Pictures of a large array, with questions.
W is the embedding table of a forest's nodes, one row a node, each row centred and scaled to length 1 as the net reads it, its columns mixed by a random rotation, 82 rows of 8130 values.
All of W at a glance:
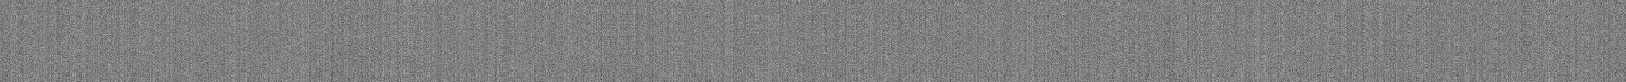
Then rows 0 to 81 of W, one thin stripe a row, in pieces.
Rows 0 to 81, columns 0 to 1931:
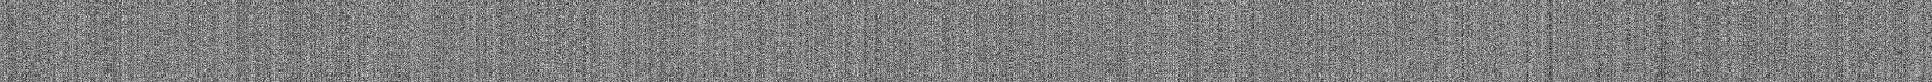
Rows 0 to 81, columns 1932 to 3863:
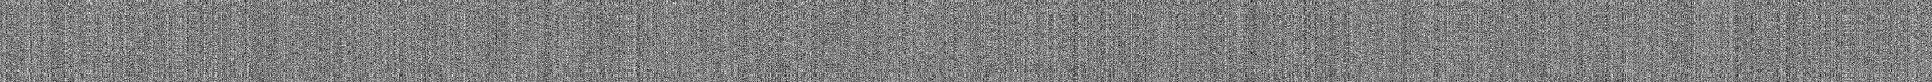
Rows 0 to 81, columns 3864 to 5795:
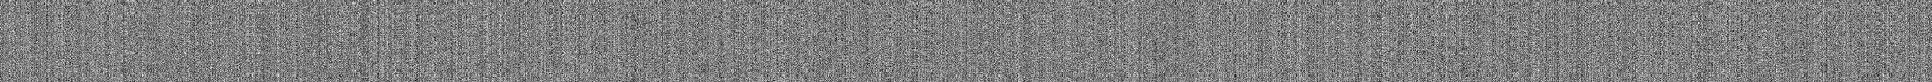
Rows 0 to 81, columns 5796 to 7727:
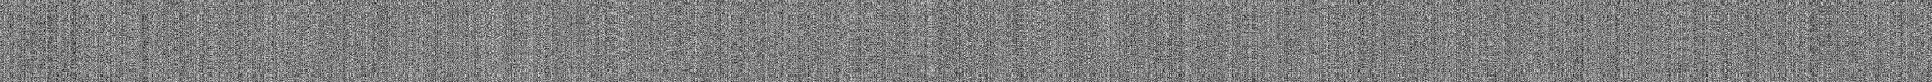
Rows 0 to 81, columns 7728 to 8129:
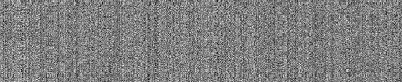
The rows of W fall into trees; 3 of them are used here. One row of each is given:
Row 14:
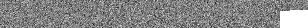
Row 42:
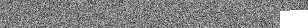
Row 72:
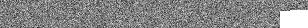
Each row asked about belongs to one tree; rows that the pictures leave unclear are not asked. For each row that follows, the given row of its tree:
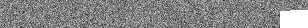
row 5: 72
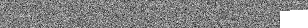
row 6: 14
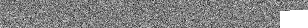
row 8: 14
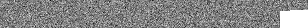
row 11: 14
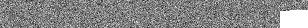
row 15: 72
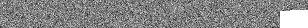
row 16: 72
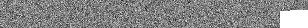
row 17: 72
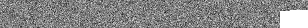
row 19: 72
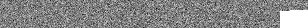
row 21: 14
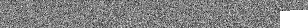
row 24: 14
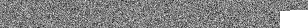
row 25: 72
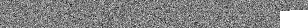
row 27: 14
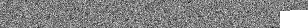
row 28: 72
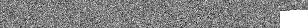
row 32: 72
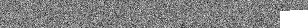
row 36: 14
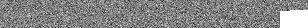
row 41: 14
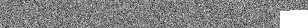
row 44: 42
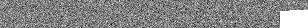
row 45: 14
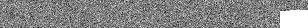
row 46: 72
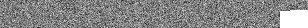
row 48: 72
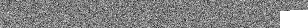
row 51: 14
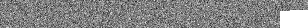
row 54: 14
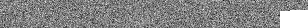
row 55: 72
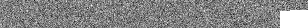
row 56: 42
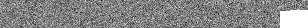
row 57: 72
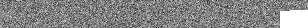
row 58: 14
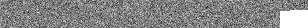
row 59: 42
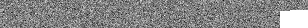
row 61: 72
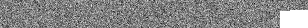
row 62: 42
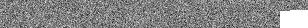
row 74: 72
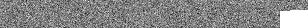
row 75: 72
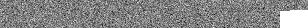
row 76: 72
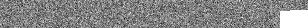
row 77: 42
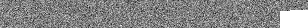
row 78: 14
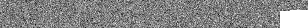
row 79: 72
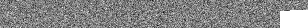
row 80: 14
